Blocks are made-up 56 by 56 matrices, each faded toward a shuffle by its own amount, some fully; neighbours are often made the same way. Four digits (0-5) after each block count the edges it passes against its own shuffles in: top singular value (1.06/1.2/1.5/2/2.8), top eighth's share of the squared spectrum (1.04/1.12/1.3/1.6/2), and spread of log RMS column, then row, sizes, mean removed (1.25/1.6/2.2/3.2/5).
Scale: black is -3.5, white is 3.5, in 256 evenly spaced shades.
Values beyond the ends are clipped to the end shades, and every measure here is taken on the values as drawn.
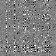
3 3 3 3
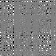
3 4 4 3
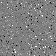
0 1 0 0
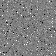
1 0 0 0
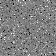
0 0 0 0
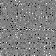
4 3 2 1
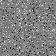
2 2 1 0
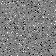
2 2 0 0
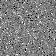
0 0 0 0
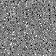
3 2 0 0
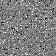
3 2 1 1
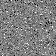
0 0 0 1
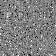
2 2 0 0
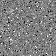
1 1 0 0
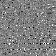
3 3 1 2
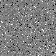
2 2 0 0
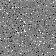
1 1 0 0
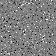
1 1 0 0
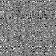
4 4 1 2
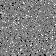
1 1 0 0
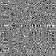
4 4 2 2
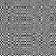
5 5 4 4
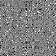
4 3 1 1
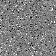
2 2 0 0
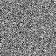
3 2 1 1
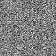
3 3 1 1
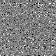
2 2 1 2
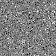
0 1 0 1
